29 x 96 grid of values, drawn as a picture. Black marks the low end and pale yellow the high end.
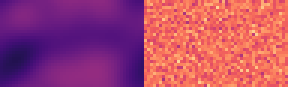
The table splits into one row of 2 panels. Panel 1,1: low, smooth. Panel 1,2: high, fine-grained.
